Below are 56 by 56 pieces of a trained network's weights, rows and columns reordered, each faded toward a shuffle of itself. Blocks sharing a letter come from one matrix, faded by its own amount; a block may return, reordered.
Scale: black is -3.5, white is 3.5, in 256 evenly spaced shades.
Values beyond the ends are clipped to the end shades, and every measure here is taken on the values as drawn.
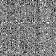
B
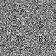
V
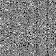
B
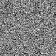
V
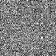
V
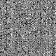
B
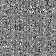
B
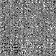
B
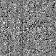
B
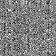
B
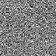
V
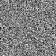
V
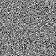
V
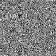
V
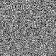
V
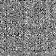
B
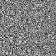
V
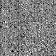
B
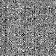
B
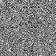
V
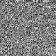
V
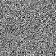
V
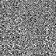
V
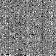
B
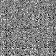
B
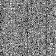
B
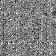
B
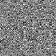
V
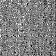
B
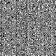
B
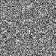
V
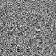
V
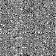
B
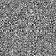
V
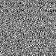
V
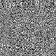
V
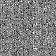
B
